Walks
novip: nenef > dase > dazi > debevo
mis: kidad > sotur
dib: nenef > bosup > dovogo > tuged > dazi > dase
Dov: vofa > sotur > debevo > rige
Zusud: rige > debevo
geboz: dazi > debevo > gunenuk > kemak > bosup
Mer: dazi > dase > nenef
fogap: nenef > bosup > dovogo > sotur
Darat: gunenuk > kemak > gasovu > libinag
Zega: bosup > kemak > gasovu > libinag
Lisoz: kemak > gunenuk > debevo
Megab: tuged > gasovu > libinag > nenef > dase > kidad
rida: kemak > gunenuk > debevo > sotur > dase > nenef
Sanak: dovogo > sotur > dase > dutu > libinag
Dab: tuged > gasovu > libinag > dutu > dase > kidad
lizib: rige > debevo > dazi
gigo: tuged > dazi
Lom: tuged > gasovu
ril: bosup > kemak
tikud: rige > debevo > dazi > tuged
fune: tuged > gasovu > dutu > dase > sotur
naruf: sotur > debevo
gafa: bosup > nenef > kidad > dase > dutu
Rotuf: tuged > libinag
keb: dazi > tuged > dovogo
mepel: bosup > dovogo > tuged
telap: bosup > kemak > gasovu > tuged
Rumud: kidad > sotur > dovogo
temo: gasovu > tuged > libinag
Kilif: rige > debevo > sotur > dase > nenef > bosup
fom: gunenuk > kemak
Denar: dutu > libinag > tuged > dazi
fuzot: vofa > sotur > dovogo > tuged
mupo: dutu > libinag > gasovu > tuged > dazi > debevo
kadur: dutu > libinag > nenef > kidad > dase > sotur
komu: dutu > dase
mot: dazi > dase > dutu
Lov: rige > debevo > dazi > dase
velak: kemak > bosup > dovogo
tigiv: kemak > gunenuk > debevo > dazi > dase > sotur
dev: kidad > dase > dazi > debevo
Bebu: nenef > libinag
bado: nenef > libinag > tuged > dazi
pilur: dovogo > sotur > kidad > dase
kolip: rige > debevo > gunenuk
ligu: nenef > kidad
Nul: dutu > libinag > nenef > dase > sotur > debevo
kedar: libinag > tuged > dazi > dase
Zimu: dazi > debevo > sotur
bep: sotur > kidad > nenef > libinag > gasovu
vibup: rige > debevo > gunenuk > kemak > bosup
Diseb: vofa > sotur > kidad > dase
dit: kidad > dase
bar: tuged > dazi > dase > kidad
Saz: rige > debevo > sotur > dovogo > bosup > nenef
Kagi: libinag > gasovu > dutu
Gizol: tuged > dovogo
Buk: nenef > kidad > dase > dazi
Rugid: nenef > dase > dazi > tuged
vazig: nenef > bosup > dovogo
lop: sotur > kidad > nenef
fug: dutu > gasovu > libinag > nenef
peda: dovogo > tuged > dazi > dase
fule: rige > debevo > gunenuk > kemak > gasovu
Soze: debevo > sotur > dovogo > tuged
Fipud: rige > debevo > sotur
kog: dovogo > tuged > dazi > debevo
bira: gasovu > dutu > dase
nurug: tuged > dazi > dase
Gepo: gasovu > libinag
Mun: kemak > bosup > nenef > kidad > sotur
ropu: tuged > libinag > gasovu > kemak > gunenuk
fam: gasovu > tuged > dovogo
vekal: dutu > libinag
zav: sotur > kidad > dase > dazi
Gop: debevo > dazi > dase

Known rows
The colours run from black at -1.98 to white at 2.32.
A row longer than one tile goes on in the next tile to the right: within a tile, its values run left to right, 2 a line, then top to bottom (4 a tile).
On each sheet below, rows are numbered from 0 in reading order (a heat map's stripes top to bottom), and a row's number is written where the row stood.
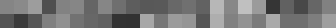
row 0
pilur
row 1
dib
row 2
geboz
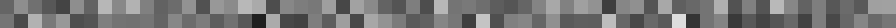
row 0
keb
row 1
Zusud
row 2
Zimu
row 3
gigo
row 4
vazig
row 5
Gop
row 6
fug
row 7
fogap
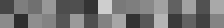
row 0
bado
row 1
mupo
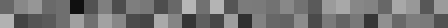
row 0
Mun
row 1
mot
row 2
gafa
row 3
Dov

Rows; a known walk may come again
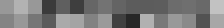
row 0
vibup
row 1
dib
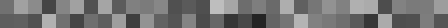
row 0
Gop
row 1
Bebu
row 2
Kilif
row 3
Zimu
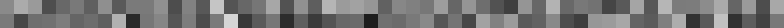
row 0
Rumud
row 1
Denar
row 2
fug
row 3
Fipud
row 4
keb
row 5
peda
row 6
mupo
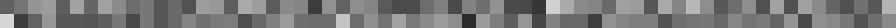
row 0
Kagi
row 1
fogap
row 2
dit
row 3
ril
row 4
bado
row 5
Dov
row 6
Zusud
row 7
gigo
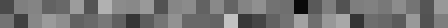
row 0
nurug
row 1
pilur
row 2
Mun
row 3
gafa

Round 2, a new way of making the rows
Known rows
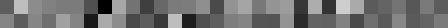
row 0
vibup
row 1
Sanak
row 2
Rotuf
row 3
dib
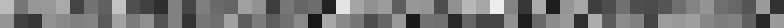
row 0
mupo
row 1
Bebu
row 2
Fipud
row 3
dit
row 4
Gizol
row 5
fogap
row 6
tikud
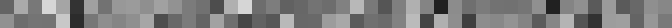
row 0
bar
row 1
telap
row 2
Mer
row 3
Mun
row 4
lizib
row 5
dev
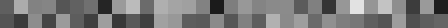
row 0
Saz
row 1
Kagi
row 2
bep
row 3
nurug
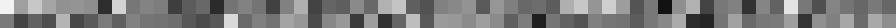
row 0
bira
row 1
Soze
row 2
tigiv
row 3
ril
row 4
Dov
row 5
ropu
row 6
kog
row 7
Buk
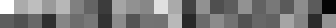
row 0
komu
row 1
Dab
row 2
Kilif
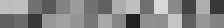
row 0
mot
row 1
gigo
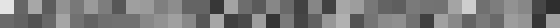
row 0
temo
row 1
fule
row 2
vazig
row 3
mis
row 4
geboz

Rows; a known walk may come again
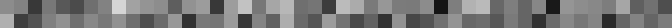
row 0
novip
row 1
dit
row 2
fune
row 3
pilur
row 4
Lov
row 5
Zega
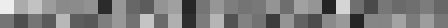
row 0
bira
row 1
ligu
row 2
velak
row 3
Buk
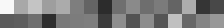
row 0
komu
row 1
rida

